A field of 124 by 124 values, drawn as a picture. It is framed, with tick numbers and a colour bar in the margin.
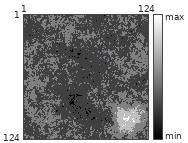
Calmest part: centre. Grain: blotchy. Bumps: one, in the bottom right. Ninth with the highest average: bottom right. Mirror symmetry: none.
